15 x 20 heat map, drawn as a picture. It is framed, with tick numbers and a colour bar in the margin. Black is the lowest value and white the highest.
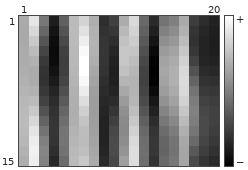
Stripes: upright, repeating 4 times. Calmest part: bottom right. Grain: streaks running down.
